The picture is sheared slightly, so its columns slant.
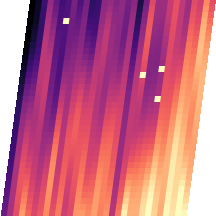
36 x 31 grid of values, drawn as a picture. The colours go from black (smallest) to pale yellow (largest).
Lone odd cells: 4, each higher than its neighbours. Slope: up to the bottom right. Ninth with the lowest average: top left. Mirror symmetry: none. Grain: streaks running down. Ninth with the highest average: bottom right.
